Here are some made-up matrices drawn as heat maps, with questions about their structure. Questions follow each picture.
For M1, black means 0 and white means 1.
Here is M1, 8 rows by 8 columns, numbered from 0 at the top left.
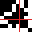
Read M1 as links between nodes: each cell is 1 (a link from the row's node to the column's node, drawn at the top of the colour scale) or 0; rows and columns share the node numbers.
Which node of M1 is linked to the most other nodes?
node 7
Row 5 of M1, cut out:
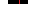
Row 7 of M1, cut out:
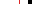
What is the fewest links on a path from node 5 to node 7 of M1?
1
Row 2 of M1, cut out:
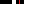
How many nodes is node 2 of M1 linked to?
3
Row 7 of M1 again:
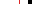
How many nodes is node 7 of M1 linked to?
7
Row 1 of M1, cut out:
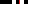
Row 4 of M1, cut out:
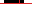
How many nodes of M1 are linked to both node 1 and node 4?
1
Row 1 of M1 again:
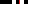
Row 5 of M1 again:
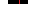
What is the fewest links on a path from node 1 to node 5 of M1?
1
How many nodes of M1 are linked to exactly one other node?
0
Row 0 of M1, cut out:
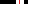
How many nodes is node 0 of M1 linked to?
3
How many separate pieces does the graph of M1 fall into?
1
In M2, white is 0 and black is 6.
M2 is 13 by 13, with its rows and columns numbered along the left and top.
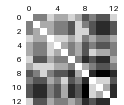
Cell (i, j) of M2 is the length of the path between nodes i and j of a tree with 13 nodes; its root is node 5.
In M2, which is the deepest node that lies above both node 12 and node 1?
3
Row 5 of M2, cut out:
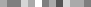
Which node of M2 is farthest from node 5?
8
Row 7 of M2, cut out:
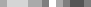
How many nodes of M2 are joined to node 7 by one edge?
3
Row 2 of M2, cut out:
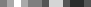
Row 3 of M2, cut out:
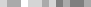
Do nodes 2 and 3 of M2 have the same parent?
no
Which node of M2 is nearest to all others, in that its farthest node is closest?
3
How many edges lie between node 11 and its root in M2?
2
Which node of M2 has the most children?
3
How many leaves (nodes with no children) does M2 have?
7
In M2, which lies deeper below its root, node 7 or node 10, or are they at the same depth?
the same depth
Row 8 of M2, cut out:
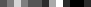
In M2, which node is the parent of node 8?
2
